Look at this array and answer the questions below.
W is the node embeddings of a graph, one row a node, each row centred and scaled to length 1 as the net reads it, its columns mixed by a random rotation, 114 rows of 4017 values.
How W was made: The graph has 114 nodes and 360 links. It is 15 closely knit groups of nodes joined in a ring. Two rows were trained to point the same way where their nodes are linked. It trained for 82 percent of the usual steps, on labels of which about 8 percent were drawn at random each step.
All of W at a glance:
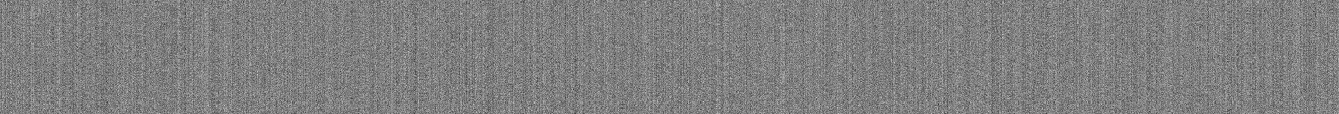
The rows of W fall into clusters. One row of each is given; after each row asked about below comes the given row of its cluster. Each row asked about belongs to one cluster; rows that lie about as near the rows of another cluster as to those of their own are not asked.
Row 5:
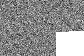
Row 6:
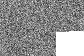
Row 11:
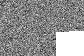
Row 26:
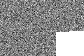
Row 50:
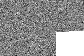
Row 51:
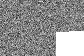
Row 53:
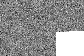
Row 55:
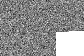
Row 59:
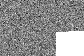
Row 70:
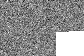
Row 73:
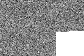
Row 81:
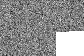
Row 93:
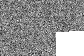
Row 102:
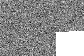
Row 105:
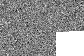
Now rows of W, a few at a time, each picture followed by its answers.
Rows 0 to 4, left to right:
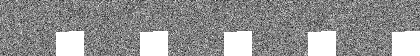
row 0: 5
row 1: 70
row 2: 70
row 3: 93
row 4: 59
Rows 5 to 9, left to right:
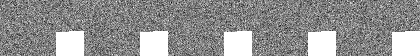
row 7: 53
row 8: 105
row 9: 11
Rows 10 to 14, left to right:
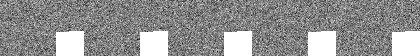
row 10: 53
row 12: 70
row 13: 105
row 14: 105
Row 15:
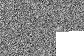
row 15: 51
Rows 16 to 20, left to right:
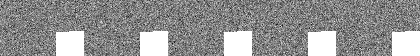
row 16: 105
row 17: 102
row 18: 26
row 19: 55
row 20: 6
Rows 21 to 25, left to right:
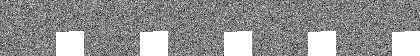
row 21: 70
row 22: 53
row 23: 105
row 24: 59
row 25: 55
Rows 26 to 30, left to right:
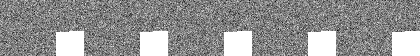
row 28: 93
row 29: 102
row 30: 81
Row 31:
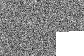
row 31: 6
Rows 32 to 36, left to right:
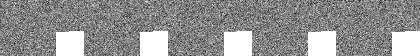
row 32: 70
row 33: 102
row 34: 73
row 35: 105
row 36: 70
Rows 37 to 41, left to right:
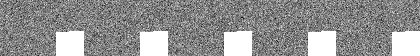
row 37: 73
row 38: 73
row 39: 102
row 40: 26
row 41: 73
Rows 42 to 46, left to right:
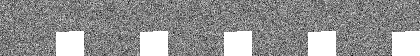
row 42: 81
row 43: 53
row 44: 53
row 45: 5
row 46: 50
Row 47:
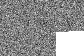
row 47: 50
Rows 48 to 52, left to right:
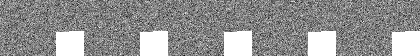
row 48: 105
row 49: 102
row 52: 105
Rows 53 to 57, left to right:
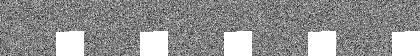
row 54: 26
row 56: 73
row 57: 51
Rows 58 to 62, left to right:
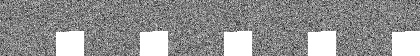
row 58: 53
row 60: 6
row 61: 59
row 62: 81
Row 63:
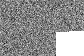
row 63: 26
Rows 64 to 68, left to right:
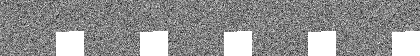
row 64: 73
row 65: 50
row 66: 26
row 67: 6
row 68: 73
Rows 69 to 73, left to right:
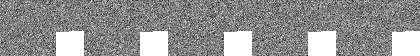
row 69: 51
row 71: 102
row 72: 50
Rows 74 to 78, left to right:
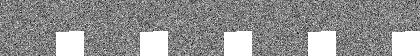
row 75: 93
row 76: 55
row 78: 81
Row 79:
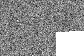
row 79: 93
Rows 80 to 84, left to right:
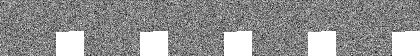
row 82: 102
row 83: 73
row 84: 50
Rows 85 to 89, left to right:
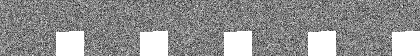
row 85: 6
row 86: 51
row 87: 5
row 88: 81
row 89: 53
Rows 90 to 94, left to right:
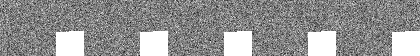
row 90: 59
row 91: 50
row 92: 70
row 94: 11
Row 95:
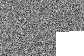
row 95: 6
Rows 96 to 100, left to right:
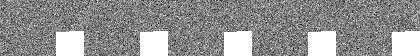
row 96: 26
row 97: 105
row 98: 70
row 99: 59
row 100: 93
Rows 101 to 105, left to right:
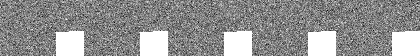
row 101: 102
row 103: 102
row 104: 5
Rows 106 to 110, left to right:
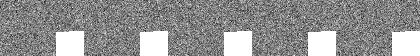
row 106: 93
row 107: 5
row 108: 5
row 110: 11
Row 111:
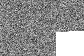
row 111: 73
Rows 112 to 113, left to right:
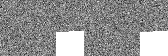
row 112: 51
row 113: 59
